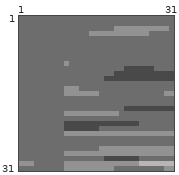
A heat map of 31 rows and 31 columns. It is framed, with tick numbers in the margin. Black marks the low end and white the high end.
Streaks run across, left to right. The middle right is the ninth with the lowest average. The left part is calmer, up to a seam about 30% of the way across.
